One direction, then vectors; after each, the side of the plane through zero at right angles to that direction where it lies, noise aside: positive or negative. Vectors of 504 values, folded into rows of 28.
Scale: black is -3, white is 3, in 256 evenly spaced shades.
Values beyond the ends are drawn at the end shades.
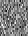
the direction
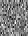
positive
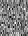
positive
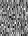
positive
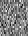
negative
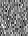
positive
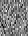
negative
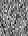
negative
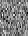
positive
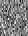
positive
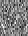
positive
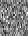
negative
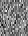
negative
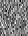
positive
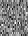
positive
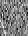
positive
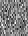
positive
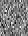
negative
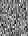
negative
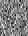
positive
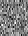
positive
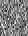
positive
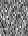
negative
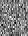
negative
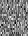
negative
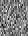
negative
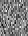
negative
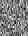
negative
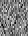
negative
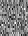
positive
